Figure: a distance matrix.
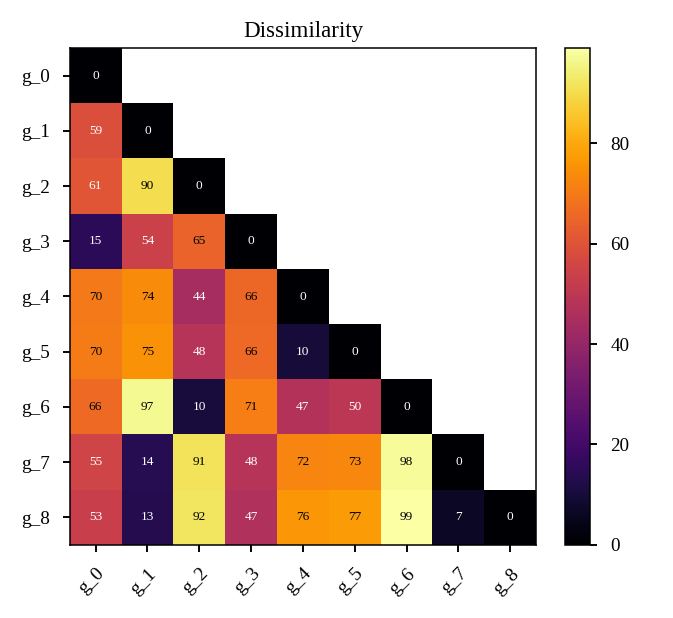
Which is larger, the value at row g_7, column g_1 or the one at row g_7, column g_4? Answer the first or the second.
the second
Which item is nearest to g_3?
g_0
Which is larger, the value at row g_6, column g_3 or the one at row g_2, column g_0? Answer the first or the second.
the first
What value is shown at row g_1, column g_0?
59
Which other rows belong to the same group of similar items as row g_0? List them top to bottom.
g_3
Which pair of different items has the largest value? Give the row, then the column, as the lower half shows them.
g_8, g_6
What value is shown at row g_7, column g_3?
48
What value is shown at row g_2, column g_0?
61
